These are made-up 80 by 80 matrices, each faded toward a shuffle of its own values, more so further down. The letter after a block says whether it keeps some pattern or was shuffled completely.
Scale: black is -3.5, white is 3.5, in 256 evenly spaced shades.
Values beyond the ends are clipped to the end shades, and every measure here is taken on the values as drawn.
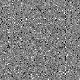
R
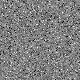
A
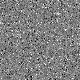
A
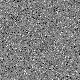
A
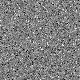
A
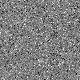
A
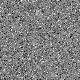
A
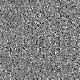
R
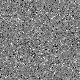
A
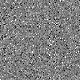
R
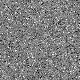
A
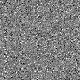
R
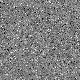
A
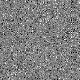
R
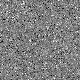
A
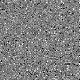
R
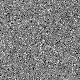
A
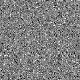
R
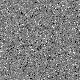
A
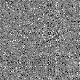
R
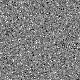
A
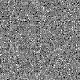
R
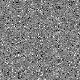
R
